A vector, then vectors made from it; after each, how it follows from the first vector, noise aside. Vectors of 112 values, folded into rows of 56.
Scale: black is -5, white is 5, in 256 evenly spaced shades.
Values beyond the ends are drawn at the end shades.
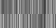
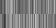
wrapped around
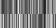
scaled up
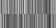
wrapped around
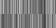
wrapped around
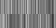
wrapped around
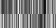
scaled up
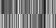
scaled up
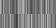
wrapped around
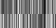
scaled up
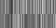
wrapped around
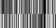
scaled up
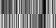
scaled up
